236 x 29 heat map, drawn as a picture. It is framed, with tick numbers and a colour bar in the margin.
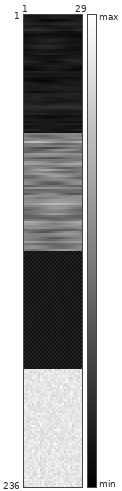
It is made of 4 by 1 panels. Panel 1,1: very low, streaked across, faint in contrast. Panel 2,1: middling, streaked across. Panel 3,1: very low, checkered, faint in contrast. Panel 4,1: very high, fine-grained, faint in contrast.
